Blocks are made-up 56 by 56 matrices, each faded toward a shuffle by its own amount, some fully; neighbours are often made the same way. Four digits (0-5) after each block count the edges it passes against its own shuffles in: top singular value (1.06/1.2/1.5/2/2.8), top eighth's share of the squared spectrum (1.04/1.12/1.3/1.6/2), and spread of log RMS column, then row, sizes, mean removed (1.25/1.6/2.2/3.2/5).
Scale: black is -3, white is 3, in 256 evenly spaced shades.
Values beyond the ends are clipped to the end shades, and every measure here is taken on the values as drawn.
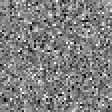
2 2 0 0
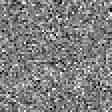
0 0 0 0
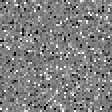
0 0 0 0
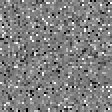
1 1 0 0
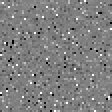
0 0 0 0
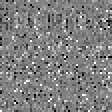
3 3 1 1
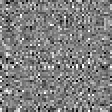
4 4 2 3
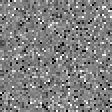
1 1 0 0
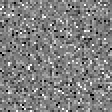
2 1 0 0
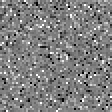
2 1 0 0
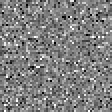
1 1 0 0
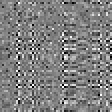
5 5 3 3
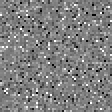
0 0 0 0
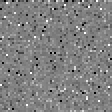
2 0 0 0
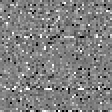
2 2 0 2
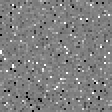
0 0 0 0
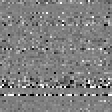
3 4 1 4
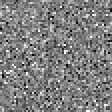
0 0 0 0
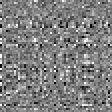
4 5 3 3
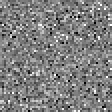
3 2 0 1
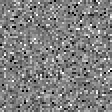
2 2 0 0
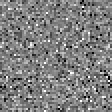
3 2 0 1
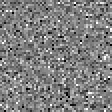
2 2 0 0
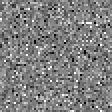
0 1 0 0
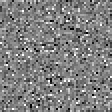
2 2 0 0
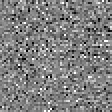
3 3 1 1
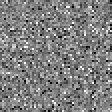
3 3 1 1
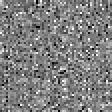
3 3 2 1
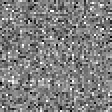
3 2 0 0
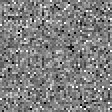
3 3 0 1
